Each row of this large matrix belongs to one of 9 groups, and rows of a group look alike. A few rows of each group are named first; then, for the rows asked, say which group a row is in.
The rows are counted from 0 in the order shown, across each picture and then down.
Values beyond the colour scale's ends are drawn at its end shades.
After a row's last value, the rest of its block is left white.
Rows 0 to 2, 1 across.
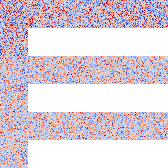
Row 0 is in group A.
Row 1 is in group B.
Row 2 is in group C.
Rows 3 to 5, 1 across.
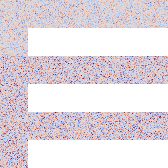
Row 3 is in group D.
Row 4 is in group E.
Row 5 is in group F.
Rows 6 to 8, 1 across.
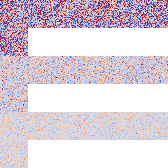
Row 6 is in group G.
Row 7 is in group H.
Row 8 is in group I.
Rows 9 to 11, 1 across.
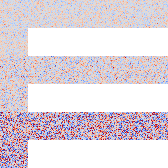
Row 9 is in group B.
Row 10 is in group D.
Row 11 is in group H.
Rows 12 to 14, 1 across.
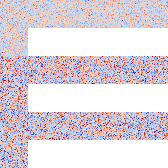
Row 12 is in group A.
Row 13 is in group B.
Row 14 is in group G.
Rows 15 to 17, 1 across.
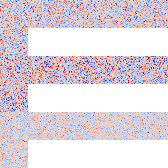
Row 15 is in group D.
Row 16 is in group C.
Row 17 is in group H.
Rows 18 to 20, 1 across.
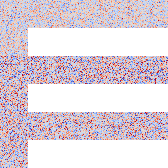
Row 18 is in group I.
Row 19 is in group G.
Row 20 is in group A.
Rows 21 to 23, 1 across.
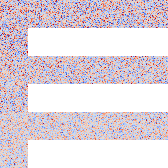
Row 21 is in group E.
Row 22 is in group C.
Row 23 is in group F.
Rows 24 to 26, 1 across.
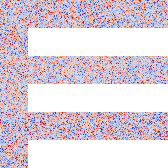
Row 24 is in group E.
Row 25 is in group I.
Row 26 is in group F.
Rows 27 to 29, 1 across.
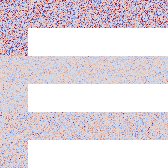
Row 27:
F
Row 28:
A
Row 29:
H
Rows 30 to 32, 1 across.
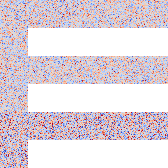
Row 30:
D
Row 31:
B
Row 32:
C
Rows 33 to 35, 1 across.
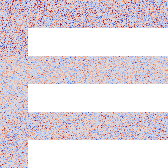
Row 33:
C
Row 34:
H
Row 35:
A
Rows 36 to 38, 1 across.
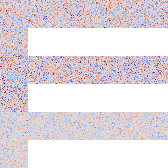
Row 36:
B
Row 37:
B
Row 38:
I
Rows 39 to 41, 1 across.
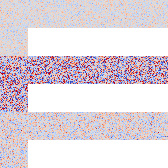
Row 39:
B
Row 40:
A
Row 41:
I
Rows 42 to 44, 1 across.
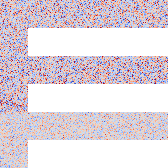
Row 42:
E
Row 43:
G
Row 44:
A
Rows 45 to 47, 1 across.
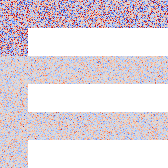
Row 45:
H
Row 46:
G
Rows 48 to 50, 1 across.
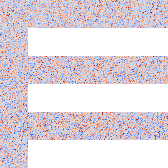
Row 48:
I
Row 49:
F
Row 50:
G
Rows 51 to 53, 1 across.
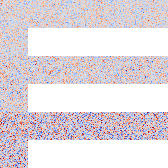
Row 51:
H
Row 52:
A
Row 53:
E
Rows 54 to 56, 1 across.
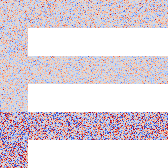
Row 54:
F
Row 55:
A
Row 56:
B
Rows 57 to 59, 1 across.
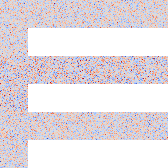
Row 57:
E
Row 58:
E
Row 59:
A
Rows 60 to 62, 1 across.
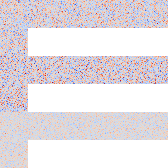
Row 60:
B
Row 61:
G
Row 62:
B
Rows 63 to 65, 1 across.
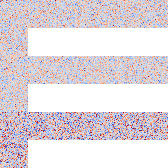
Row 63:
F
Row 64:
H
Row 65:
B
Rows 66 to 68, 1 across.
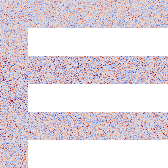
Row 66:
I
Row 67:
E
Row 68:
B
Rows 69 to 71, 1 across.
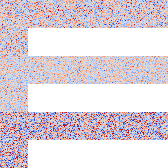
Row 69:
C
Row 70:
B
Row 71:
F
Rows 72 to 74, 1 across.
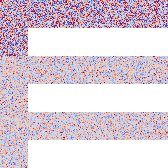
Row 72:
D
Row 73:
H
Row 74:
F
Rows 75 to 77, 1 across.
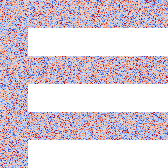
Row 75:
F
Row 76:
F
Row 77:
H
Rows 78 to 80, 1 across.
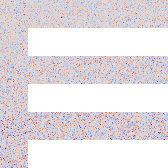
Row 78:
D
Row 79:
I
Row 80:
I
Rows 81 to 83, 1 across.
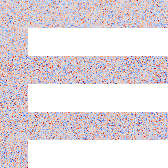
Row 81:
I
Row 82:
C
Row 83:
C
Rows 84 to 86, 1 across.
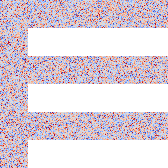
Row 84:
G
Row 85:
D
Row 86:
A
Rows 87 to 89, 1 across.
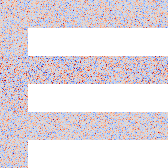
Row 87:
H
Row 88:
B
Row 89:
I
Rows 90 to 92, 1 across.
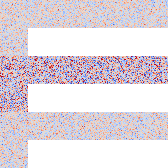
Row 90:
C
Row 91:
C
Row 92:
H
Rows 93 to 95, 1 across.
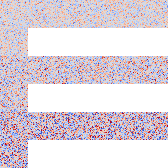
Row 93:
B
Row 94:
G
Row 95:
H
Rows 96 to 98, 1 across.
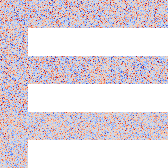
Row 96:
D
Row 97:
H
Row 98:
B
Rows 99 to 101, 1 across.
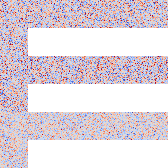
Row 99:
E
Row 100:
G
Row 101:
E
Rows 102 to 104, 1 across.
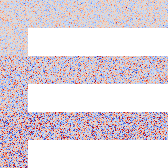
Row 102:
D
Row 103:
F
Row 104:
F
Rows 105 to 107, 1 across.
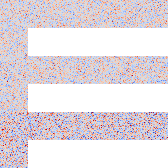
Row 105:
F
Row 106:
I
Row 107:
A
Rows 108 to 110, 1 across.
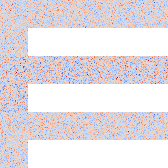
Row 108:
C
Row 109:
D
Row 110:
C
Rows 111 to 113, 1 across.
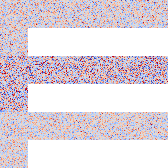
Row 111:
E
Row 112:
A
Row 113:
I
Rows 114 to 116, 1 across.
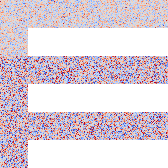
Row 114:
D
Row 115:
D
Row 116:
F
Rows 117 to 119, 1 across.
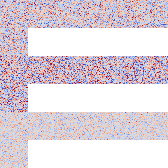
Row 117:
I
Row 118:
H
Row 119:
E
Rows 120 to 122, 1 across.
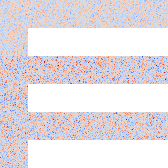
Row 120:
F
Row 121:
C
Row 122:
I
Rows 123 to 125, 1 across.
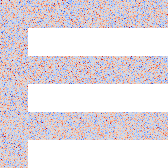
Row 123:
H
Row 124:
C
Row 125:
B
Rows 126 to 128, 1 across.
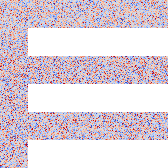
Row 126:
E
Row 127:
E
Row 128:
A
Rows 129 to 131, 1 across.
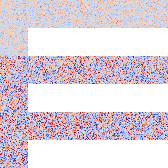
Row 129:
D
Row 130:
B
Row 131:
C
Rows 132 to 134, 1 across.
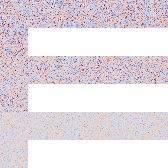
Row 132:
B
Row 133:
G
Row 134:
H
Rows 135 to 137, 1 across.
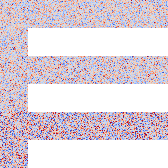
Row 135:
C
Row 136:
E
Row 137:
H
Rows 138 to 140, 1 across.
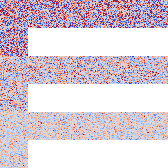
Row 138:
I
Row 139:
E
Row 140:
E
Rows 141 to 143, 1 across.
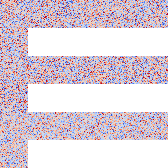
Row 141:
H
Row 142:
H
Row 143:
F
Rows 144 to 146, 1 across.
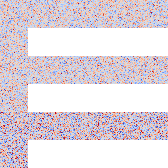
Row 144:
I
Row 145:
E
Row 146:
F
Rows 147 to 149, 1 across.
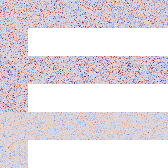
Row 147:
E
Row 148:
I
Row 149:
E
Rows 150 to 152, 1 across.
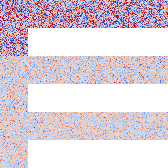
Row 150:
C
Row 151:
F
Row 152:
B
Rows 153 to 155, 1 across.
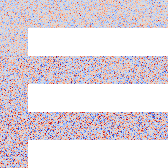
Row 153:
I
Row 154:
E
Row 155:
C
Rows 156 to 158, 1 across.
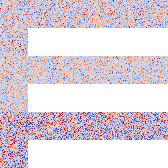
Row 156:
H
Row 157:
I
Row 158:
E
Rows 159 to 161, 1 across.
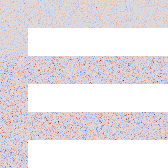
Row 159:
D
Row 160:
I
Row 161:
C
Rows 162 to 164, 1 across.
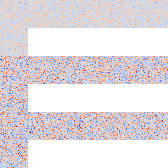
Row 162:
H
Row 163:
H
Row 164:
B
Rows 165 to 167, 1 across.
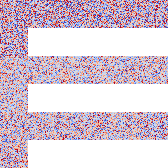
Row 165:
D
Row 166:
A
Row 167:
G
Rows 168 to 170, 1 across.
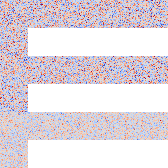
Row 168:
I
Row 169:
H
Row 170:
B
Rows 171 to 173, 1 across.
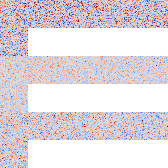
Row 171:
D
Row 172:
C
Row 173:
H
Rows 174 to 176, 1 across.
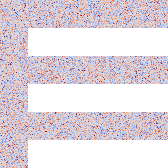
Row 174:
D
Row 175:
H
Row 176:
F
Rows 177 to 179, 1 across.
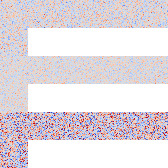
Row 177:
H
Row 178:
G
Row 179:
D
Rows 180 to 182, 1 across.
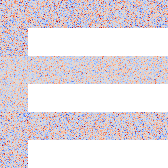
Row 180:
H
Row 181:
G
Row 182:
H
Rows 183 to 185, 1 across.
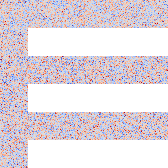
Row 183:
B
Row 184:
H
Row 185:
F
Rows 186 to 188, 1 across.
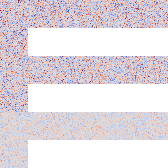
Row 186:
B
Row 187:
H
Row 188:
H
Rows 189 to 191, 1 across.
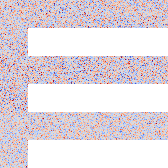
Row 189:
E
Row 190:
E
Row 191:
F
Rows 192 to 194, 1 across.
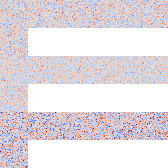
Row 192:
E
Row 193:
B
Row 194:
F
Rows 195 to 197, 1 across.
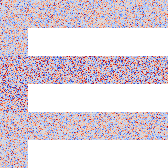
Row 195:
H
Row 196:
B
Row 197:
I
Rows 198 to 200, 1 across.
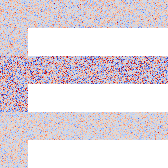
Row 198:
E
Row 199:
A
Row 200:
G
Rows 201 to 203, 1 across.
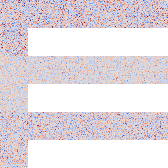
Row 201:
B
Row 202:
D
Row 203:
G
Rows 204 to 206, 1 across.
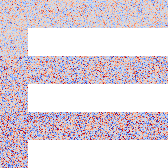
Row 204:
C
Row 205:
H
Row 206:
I
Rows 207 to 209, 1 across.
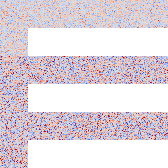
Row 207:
I
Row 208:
H
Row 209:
G
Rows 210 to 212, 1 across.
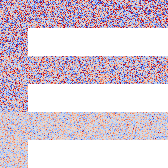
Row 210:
F
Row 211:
H
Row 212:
I
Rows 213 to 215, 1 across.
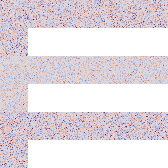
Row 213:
F
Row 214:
F
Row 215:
A
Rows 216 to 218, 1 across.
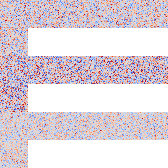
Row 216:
D
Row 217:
B
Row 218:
G
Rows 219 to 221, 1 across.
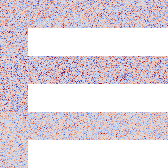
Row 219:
A
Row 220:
D
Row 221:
D
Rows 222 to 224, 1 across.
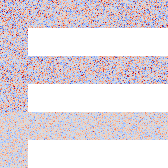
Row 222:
A
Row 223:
I
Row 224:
F
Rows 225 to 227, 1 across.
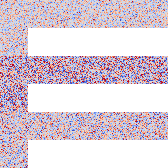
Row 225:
F
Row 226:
C
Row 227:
F
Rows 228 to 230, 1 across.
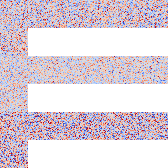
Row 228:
G
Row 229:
I
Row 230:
C
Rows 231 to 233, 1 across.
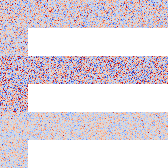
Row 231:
C
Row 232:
B
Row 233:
H
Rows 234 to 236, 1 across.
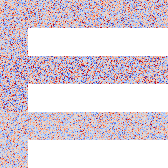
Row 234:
E
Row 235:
D
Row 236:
I
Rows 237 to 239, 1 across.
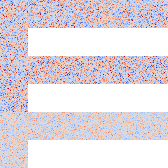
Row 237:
G
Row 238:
F
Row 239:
H
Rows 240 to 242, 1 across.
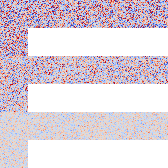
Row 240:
I
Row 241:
A
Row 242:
H
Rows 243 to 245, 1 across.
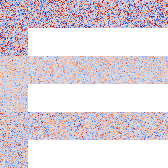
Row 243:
G
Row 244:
C
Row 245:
B
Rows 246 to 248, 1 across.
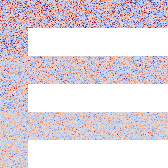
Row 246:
C
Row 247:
F
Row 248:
E
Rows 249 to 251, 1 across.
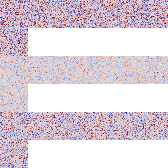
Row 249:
B
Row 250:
D
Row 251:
H
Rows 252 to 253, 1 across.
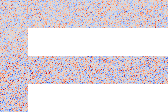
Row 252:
G
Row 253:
A
